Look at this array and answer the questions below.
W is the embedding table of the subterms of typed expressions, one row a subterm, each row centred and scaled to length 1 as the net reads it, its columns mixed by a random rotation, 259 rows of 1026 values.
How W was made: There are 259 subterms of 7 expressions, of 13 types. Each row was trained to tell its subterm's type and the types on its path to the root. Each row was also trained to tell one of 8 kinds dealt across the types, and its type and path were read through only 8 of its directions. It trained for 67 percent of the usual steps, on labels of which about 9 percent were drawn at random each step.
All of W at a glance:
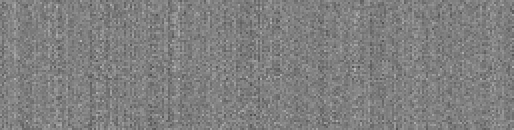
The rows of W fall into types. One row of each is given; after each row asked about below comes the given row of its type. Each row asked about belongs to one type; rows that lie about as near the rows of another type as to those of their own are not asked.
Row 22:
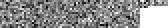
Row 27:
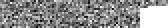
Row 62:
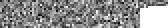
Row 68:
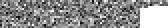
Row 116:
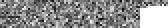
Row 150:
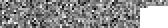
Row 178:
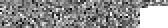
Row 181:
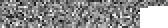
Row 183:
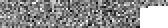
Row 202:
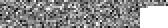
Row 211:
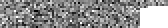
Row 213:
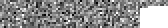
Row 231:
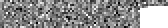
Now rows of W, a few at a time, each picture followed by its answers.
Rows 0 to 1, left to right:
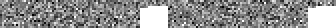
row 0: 181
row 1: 116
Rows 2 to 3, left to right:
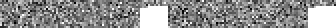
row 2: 178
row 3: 202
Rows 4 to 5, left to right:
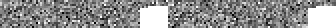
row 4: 68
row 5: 116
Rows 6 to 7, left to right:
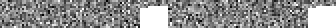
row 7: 150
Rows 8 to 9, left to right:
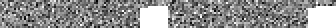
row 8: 213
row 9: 211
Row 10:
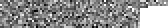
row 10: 178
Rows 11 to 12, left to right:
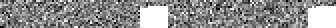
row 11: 62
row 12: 62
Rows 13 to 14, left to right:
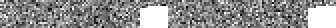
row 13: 211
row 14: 178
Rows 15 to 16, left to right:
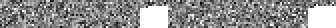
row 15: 62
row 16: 231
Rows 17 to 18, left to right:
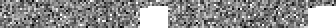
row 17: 213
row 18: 231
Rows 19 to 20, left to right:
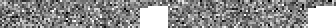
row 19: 68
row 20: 178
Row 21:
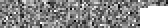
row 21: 27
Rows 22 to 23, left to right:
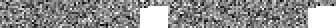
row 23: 231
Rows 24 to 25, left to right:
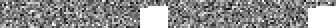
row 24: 181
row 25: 22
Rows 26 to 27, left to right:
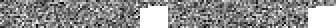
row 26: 22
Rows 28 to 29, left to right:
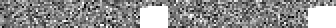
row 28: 150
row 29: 183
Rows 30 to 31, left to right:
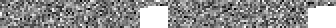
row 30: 213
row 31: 22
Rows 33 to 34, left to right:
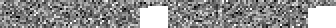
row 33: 68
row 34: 22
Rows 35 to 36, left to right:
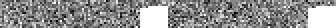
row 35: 178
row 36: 68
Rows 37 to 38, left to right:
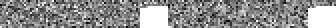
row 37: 202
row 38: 202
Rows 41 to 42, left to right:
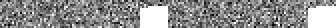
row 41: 62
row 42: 213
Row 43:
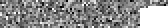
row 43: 62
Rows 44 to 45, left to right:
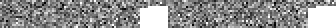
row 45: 68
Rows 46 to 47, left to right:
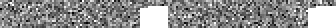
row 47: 211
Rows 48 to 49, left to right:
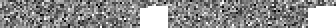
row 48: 27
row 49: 68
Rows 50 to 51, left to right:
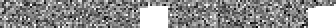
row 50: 231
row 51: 27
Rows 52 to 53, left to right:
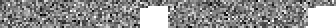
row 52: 27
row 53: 22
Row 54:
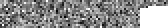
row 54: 62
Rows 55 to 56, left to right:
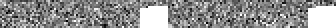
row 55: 68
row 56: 181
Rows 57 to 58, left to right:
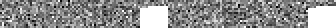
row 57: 150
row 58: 22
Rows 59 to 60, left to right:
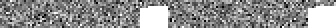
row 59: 183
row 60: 27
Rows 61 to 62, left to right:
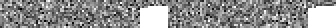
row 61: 231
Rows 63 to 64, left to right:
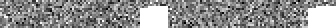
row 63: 211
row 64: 178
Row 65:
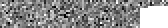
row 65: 116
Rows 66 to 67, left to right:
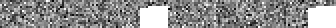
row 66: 62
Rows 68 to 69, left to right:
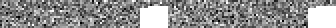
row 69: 27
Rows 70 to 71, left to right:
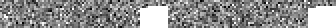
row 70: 211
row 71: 211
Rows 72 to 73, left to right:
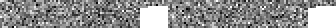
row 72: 211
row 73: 231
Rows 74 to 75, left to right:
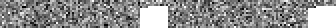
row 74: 213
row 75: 178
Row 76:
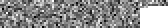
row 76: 183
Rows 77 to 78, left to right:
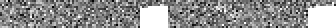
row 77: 181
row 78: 202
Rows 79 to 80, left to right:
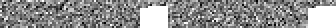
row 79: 62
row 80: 116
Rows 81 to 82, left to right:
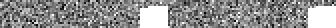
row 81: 22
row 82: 150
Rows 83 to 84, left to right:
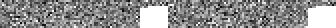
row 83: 68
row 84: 116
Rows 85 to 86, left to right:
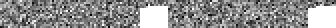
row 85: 231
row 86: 27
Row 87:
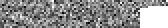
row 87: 183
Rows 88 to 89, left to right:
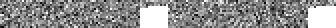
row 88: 62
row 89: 183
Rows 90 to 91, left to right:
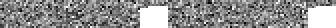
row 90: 62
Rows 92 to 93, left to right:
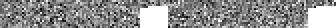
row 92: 27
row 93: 68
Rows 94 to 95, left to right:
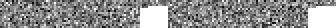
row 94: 231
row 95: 22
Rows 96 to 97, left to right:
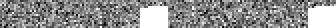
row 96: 68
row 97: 27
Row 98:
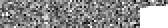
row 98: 27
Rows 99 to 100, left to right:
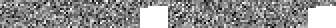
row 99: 116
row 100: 116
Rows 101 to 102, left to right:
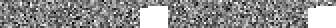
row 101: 178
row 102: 213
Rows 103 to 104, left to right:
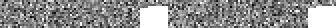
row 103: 178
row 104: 150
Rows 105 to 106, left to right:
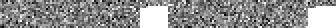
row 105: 211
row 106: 116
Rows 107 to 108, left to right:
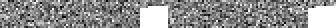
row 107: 62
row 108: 27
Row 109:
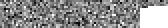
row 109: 116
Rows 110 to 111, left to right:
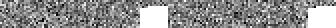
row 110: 116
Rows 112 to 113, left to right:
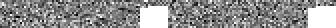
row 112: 68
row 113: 211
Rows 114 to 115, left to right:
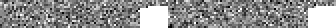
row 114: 68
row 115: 211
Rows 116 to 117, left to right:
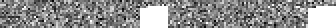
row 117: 178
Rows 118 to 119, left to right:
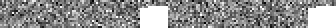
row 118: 181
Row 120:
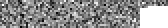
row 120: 181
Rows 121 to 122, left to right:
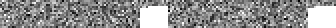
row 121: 183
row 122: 202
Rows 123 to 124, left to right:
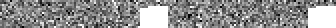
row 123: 22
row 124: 181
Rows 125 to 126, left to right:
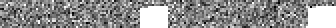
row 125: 213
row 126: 231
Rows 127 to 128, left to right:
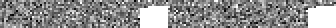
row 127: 27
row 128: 62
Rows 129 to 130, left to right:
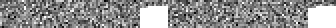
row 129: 27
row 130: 181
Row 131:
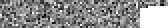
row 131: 213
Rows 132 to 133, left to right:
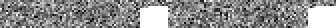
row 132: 183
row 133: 211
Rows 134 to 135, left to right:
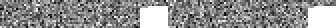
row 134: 150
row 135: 150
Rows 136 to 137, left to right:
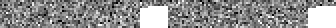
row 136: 150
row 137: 68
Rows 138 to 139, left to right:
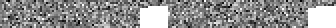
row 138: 27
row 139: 62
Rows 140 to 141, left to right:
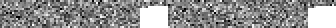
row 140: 68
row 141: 202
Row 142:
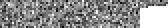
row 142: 62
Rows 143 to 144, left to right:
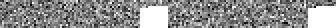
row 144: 62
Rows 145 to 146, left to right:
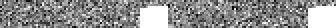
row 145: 202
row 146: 202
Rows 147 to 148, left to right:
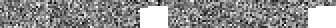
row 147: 27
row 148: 27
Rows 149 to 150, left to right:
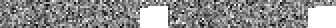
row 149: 213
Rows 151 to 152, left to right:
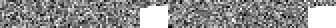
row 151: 27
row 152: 211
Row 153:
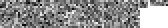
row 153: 202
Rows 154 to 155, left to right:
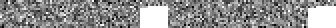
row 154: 211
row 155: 183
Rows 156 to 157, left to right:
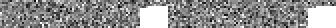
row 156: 27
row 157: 68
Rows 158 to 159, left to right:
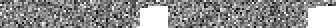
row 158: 178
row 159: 213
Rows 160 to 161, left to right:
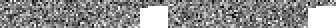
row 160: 231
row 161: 116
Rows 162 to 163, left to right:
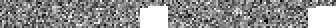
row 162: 213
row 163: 181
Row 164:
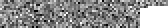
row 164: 211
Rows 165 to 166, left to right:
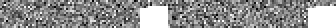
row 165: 116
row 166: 150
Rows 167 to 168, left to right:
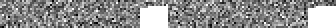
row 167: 62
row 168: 181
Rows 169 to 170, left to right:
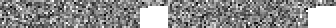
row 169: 213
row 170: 211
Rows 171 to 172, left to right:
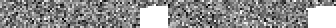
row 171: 27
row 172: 202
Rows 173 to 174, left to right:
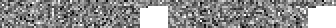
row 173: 22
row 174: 178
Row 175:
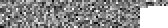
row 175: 62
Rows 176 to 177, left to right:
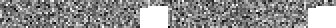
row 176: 213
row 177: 178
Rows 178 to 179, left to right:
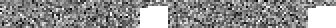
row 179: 22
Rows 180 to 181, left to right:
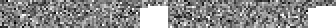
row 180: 178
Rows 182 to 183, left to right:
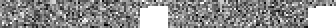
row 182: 213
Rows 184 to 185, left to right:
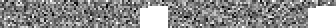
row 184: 183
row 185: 68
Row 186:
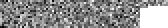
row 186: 178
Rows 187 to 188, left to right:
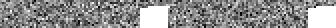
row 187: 27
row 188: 62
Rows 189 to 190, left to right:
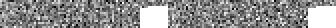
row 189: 27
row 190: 178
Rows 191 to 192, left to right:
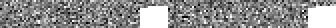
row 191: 22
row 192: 22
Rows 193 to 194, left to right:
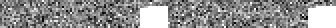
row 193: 150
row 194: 181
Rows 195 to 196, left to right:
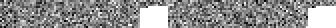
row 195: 22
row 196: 116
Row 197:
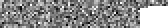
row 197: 231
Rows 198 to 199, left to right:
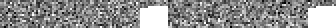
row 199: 150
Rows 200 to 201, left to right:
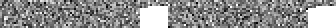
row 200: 178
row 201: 178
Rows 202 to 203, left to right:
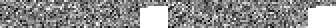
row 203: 116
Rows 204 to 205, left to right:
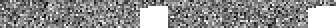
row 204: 178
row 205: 68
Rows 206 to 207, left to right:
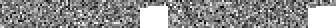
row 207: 231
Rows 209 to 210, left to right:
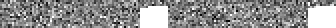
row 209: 68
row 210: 202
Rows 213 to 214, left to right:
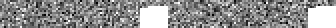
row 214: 211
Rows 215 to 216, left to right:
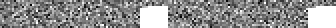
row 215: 150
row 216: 181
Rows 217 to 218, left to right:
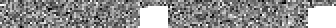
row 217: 116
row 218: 202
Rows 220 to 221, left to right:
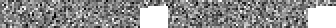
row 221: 213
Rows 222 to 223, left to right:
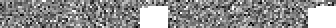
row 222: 150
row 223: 62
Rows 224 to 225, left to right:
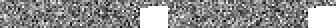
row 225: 183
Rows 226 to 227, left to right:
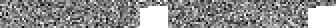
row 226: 22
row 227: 27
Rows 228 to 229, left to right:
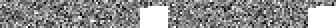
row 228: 116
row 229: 62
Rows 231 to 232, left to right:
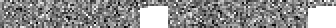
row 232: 213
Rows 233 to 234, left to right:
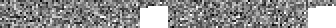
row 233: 68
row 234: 213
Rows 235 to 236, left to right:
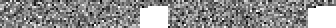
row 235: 231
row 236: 178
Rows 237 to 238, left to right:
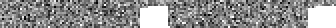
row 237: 213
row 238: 150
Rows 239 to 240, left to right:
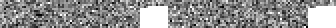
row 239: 211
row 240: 27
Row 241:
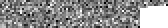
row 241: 202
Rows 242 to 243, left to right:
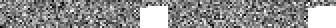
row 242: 116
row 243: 150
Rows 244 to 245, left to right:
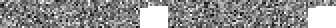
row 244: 183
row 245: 213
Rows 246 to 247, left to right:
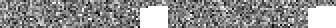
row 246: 178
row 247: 183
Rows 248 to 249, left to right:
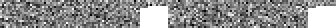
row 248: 211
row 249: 211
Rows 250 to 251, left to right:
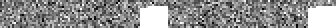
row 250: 150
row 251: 150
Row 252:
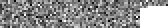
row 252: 150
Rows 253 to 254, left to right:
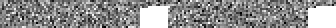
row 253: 231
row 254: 62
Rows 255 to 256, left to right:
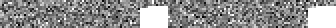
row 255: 211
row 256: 183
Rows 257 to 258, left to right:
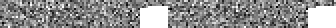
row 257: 178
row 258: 62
